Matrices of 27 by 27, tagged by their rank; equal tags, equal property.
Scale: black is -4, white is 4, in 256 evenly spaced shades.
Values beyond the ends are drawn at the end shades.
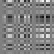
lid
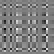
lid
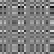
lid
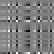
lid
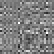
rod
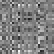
rod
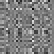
rod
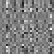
rod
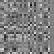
rod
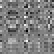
rod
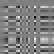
lid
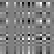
lid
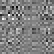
rod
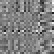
rod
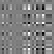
lid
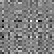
rod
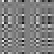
lid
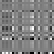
lid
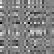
rod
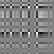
lid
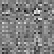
rod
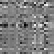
rod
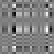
lid
